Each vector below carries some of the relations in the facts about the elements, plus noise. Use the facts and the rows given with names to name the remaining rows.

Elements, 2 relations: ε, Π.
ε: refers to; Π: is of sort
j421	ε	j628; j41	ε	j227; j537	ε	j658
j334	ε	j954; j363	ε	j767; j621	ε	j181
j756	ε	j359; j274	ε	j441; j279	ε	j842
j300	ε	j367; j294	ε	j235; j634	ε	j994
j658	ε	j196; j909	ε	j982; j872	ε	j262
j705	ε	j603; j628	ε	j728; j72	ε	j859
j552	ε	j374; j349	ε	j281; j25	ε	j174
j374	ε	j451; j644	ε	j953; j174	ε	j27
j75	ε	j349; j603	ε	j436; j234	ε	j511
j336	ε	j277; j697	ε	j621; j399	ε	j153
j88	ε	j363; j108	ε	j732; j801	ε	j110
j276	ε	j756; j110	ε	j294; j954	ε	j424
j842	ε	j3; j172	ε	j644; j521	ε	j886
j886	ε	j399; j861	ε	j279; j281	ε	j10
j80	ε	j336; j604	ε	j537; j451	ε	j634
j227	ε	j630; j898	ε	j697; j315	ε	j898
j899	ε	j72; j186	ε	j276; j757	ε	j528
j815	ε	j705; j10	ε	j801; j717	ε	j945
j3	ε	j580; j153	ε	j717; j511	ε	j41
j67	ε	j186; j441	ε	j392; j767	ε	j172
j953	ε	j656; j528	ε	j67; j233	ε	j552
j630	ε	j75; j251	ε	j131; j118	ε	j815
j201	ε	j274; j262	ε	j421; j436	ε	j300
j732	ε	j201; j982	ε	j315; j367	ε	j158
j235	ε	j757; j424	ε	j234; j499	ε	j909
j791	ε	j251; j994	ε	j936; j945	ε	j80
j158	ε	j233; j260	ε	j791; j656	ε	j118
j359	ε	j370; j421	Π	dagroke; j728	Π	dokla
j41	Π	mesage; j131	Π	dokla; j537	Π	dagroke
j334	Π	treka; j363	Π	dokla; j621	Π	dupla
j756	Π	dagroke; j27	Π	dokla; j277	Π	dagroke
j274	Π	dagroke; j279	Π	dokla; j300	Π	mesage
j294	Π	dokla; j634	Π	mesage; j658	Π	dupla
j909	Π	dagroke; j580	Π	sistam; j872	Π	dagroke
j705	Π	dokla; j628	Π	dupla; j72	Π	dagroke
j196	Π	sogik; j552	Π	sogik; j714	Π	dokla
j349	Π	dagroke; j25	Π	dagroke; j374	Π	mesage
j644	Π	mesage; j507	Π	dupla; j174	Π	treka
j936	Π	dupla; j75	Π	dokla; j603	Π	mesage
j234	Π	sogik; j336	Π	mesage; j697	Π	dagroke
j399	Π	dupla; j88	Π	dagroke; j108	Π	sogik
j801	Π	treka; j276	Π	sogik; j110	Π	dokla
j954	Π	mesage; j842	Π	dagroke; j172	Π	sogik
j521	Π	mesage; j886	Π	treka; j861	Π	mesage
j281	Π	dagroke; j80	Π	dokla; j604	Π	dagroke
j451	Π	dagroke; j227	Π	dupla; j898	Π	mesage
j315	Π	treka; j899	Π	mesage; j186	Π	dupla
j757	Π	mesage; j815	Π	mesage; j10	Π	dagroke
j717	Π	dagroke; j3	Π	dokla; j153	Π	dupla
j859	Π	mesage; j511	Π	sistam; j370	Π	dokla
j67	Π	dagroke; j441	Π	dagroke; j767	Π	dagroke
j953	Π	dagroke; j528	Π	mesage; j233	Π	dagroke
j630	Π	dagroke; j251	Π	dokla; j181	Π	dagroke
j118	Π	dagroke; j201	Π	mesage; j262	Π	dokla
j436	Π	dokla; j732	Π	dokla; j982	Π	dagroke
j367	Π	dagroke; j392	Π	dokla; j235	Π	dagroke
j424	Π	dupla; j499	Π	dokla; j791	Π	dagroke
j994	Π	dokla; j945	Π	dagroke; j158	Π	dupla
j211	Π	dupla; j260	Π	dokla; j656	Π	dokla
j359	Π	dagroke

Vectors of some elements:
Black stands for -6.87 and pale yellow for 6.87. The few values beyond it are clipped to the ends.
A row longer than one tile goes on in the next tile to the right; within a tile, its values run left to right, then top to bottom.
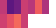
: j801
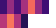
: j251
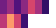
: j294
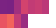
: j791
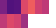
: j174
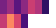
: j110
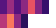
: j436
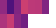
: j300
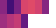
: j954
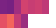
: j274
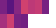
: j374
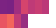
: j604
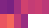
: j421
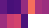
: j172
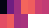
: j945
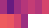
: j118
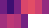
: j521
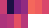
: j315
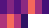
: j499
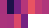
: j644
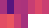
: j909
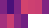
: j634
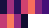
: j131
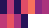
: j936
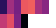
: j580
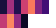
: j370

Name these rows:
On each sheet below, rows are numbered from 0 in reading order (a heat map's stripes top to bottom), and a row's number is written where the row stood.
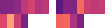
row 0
j67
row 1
j181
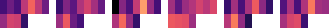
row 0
j234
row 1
j552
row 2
j80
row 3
j953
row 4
j994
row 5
j424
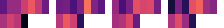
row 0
j511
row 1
j656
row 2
j41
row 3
j196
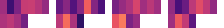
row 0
j603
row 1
j705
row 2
j233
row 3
j528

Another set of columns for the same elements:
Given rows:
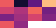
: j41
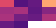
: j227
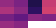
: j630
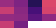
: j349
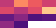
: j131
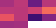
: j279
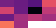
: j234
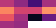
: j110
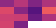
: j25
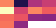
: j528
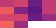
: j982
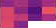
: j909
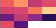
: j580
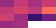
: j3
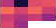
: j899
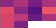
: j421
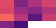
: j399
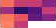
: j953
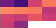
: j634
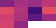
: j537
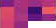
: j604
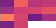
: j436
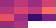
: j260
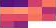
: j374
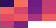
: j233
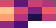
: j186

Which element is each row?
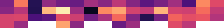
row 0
j334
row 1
j276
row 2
j294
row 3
j603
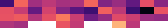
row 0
j367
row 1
j118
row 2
j172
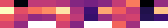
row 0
j757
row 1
j235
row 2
j801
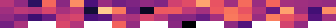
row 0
j75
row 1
j174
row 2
j108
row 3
j936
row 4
j158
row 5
j756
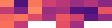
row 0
j815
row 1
j767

